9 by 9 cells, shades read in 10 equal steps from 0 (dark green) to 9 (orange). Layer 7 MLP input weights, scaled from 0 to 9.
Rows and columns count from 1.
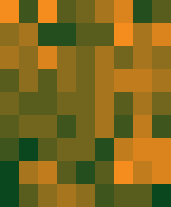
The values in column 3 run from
1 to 9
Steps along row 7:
down up up same down up up same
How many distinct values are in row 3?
4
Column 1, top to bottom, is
9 5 6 3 4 3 2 0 0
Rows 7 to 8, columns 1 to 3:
2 0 3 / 0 6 7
